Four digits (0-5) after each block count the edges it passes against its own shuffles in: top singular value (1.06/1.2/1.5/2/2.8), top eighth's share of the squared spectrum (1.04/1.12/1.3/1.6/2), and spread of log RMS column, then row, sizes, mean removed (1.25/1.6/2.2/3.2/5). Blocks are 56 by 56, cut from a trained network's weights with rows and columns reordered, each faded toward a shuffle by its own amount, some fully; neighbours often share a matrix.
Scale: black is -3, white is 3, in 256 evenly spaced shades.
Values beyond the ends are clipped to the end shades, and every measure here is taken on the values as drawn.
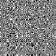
3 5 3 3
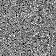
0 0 0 0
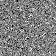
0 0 0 0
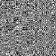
3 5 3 3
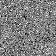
0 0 0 0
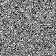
2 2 0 0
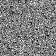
0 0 0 0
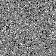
0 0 0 0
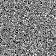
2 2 0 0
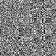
4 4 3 0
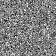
0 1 0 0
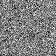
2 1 0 0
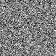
0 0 0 0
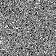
1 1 0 0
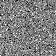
0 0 0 0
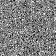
0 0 0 0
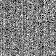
2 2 0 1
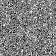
0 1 0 0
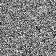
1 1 0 0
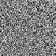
3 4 1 1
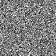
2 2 0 0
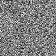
3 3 0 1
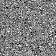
2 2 1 1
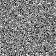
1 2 0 0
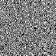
3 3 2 2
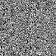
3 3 1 1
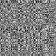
4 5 3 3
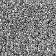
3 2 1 0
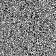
2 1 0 0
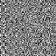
4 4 3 1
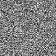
3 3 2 0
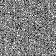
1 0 0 0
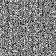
2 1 0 0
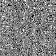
1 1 0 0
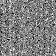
1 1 0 0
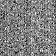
2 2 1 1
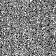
1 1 0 0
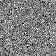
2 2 0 0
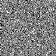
2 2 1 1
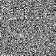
3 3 1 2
